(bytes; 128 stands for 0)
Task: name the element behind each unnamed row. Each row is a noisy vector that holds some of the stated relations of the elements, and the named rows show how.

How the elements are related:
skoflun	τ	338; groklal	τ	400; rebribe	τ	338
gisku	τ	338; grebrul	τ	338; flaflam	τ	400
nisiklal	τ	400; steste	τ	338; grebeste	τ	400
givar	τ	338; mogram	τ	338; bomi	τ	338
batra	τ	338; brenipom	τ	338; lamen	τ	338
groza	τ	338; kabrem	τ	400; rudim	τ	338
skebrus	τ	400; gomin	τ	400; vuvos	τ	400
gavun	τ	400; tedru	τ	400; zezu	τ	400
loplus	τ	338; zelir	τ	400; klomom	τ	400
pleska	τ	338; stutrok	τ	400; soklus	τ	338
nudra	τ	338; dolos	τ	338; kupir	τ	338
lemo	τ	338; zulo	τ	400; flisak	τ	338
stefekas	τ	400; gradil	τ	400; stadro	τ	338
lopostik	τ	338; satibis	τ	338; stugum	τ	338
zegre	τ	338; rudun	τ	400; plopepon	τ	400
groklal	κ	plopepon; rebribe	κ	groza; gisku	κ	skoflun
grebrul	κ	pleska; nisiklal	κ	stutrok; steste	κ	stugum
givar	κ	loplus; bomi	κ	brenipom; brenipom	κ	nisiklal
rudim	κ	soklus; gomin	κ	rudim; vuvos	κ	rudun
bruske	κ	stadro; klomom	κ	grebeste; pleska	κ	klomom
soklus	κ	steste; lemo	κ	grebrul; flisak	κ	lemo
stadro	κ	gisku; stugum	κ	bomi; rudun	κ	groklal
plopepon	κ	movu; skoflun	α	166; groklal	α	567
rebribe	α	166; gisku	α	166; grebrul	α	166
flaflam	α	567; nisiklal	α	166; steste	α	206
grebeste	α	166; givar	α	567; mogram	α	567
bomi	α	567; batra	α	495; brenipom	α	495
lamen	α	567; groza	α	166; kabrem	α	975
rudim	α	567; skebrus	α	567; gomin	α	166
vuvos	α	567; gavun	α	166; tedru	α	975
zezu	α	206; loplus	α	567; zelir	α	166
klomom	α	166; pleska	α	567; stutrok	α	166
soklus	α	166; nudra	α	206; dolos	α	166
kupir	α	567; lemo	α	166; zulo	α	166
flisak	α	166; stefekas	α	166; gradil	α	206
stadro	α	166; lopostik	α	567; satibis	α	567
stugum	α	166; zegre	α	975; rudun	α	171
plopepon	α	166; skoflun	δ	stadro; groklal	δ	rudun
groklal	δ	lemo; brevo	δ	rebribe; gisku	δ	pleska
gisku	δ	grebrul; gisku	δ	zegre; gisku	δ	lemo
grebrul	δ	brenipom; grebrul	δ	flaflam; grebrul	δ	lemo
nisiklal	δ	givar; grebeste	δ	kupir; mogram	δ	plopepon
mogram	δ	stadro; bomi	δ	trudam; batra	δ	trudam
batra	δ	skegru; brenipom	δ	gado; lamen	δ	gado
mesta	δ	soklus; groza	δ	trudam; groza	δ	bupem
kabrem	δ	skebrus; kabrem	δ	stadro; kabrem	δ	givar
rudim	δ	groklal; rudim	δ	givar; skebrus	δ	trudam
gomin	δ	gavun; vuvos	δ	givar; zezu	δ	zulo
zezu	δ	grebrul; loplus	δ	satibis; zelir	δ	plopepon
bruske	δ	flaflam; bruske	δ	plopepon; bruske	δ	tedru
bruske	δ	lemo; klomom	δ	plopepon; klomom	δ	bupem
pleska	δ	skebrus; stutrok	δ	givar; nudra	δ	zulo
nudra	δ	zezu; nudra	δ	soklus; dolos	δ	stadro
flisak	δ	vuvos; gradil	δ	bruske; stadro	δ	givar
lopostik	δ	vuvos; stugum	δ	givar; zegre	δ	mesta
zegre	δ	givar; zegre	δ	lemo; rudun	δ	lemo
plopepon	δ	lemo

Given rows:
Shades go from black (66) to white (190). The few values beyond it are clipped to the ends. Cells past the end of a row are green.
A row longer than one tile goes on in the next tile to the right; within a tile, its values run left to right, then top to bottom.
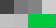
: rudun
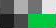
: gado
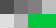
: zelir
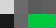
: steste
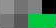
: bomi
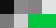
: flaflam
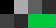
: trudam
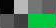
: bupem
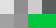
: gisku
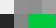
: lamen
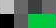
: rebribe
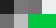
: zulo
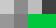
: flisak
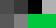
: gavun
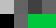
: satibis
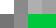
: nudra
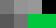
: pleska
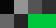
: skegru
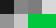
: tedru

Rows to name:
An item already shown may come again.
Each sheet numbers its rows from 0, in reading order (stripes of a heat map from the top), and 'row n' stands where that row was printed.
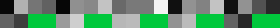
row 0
bupem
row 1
plopepon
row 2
zezu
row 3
plopepon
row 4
skegru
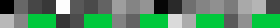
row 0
skebrus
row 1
loplus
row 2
groza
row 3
vuvos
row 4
stadro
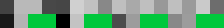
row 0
givar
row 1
lemo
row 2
grebrul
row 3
zegre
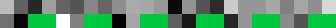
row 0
brevo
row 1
kabrem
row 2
soklus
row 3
skegru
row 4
brenipom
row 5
mesta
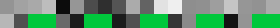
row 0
bruske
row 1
skegru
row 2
gado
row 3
lamen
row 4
brenipom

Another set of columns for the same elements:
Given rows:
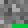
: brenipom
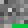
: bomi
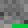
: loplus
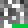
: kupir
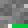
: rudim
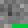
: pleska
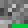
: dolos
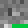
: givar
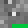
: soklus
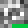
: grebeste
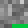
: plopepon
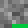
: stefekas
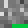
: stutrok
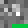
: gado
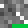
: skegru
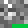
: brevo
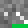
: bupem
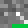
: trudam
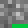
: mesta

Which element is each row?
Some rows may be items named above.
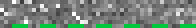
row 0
gavun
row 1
lamen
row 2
skegru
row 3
nudra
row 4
groza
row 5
plopepon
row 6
vuvos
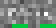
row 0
vuvos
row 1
bruske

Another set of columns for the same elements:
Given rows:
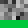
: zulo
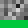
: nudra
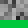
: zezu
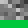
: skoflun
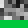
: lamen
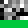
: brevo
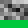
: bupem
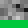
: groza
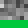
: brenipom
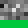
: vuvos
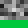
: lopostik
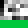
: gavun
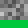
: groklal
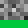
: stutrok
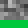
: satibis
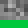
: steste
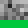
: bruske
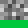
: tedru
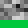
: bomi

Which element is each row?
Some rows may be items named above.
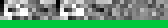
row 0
gavun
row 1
trudam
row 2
gavun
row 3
bupem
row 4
stefekas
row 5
plopepon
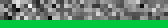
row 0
skegru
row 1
gado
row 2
soklus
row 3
klomom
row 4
mesta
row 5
vuvos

